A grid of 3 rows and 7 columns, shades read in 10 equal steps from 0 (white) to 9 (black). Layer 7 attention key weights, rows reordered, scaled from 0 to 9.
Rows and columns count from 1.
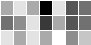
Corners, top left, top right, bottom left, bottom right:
3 5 1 2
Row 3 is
1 3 1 3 0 4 2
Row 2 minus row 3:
4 1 0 4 3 2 3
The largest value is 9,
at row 1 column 4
